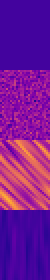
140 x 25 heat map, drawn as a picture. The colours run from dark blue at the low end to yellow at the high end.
The table splits into 4 rows of 1 panel. Panel 1,1: very low, flat. Panel 2,1: low, fine-grained. Panel 3,1: middling, slanting down to the right, strong in contrast. Panel 4,1: very low, streaked downward, faint in contrast.
